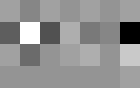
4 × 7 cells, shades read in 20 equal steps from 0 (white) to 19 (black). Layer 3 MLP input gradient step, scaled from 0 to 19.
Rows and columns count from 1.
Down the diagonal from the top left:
7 0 8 8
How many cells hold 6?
2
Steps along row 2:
down up down up down up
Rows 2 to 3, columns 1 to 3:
12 0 13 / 7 11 8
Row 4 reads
8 8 8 8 8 8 7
